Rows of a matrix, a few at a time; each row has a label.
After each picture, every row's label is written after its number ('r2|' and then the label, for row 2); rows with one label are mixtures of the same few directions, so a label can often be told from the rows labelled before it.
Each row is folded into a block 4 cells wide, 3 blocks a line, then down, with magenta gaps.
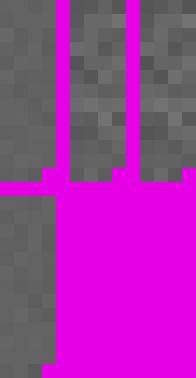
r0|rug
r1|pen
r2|pen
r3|rug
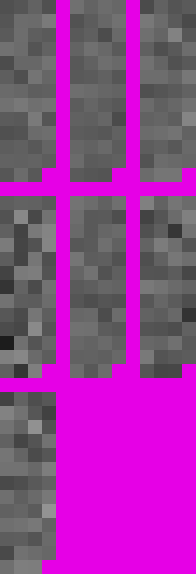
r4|pen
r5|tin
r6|tin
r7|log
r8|pen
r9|tin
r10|tin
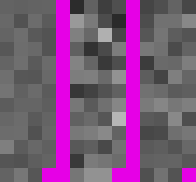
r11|log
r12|tin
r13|pen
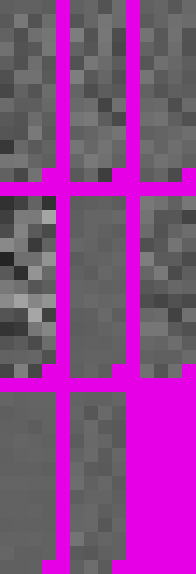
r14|log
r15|rug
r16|rug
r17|pen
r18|pen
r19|pen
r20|tin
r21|log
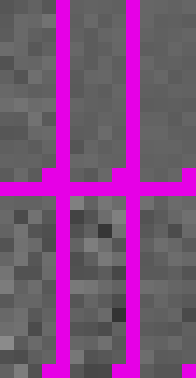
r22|pen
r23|log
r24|pen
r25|log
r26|tin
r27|tin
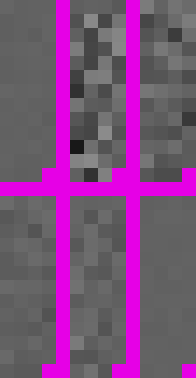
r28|tin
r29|log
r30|tin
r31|tin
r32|log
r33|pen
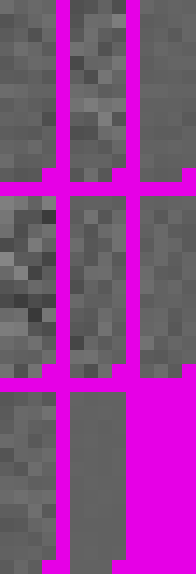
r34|tin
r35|pen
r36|tin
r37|pen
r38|log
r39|log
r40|pen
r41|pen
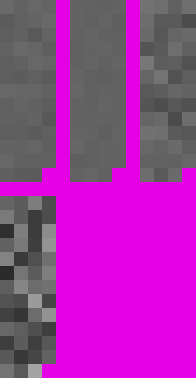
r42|tin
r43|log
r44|pen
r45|rug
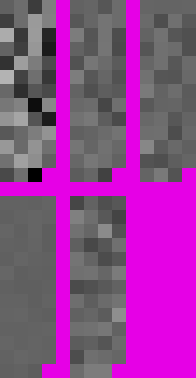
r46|rug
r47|rug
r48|log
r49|rug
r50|tin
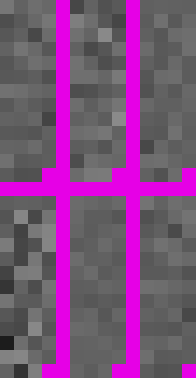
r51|tin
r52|tin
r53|log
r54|log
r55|pen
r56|tin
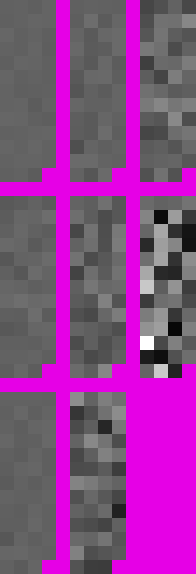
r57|rug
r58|log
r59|pen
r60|pen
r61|rug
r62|log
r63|log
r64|tin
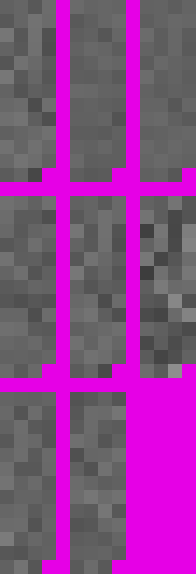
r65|rug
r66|tin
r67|rug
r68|pen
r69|rug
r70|rug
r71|log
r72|pen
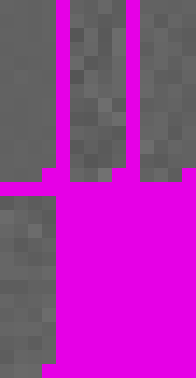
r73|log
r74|rug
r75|log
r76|tin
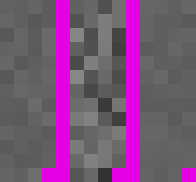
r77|rug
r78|rug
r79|pen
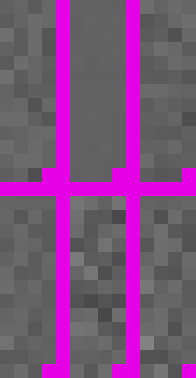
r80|rug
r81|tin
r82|tin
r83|log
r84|pen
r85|log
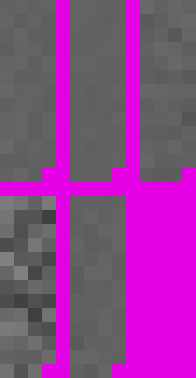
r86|log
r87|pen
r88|tin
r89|pen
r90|log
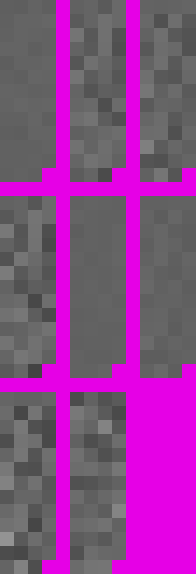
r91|pen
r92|rug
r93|log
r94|rug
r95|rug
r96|log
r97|log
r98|tin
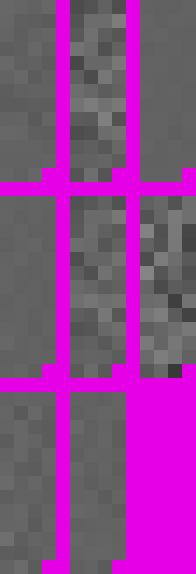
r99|pen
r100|pen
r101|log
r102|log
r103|pen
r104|rug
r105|log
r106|rug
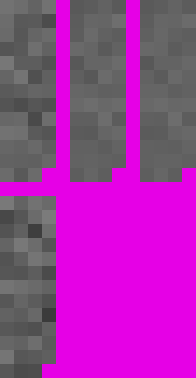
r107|pen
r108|pen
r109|pen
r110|tin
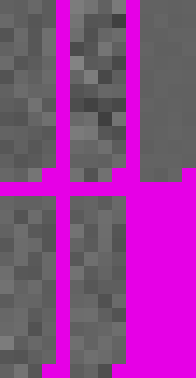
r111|rug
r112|pen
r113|log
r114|log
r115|rug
